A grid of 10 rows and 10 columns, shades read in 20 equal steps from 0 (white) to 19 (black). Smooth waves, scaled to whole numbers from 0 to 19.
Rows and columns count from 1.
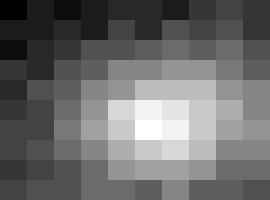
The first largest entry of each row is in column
1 1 1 2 1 1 1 1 1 1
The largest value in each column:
19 17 18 17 16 16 17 15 14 15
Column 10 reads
15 15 13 12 9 9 8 9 11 13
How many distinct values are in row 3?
6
